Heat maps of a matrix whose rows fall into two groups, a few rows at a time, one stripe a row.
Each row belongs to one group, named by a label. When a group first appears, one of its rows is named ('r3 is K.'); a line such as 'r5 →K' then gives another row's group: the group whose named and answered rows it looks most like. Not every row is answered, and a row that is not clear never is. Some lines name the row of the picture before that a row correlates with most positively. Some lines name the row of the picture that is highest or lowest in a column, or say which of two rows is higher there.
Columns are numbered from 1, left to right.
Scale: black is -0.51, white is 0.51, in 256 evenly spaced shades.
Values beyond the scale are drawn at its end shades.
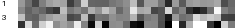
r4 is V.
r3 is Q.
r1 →Q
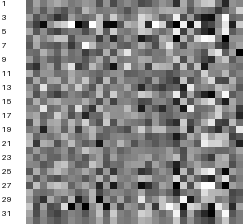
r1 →V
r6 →V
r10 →Q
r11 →Q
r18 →V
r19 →Q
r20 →Q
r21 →Q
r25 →V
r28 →Q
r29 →Q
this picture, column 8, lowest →4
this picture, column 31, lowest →8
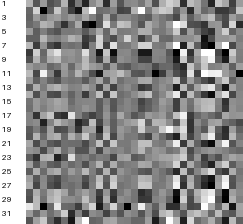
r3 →V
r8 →V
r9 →V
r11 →Q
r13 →V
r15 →V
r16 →V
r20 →V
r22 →Q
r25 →V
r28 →V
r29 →V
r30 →Q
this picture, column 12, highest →4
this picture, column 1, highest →30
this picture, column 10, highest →2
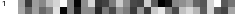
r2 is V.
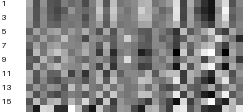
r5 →V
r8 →V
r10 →V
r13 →V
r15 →V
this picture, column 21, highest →11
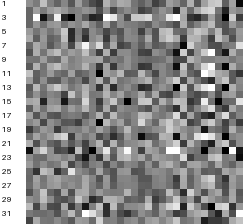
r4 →V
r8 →V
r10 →V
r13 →V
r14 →V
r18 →Q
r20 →V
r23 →Q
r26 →V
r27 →V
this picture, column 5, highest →3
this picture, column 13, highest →3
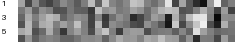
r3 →V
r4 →V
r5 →Q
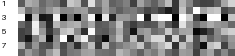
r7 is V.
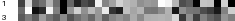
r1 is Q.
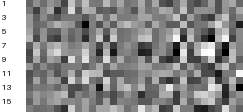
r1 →V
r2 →Q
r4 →Q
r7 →V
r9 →V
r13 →Q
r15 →V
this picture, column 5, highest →8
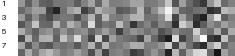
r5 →Q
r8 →V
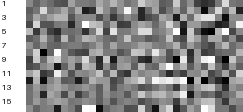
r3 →V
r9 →V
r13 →V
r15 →V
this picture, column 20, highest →12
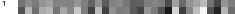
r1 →V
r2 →V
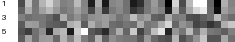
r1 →V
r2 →V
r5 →Q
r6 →V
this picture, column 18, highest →4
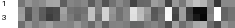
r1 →V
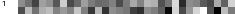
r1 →Q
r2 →V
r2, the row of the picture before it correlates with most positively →4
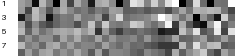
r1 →Q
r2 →Q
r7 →Q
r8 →V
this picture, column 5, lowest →3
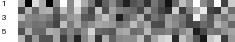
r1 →Q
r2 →V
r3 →Q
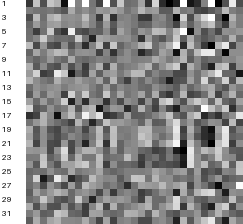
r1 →V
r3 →V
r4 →V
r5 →Q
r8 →V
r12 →Q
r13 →V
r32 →V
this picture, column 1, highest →16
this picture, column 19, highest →1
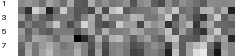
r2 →Q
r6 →Q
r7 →V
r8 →V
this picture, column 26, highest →8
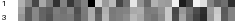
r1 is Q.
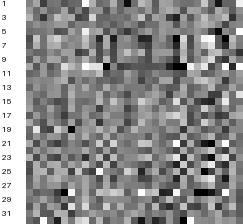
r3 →Q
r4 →V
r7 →V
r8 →Q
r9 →V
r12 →V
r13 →V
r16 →Q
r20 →V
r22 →V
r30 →V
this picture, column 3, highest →32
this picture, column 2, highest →19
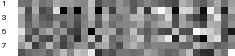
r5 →Q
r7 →Q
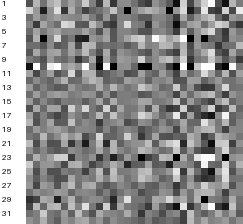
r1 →V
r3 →V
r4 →Q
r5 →V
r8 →V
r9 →Q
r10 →V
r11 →Q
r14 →V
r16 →V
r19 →V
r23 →V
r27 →Q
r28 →V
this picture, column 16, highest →6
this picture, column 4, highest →10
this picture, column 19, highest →6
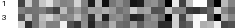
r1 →V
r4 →Q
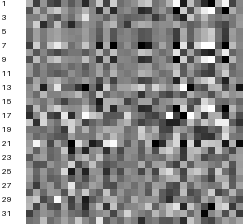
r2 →V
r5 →V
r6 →V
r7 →V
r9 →V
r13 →Q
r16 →V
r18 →Q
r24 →Q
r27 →Q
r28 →V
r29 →Q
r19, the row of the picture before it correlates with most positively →2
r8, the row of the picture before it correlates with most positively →2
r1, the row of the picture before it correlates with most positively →2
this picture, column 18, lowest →7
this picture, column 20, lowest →21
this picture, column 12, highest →21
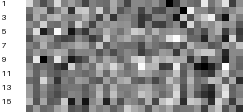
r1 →Q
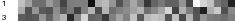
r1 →Q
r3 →Q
